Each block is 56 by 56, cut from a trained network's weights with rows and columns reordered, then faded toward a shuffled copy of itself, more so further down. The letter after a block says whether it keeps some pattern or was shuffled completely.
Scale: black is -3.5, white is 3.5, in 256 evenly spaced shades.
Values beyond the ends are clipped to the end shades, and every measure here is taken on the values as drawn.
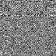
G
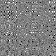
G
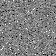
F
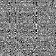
G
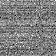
G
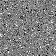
F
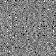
G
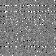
G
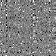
G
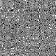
G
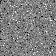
F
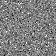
F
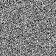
F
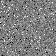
F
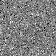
F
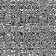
G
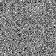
G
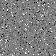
F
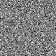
G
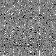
G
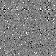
G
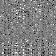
G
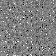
G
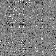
G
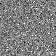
F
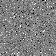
F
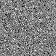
F
